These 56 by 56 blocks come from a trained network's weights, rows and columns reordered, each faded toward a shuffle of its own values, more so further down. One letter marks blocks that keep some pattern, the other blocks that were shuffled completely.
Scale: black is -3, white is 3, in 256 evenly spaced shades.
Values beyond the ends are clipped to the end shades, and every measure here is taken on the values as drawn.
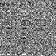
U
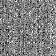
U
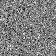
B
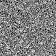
B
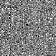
U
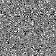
U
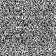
U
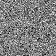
B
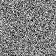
B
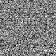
U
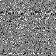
U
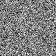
B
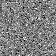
B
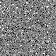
B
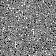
B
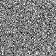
U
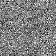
U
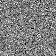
B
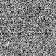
U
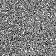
B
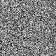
U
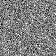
B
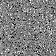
B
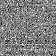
U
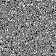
B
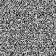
U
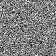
B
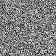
U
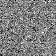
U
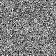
U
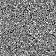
U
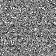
U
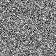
B
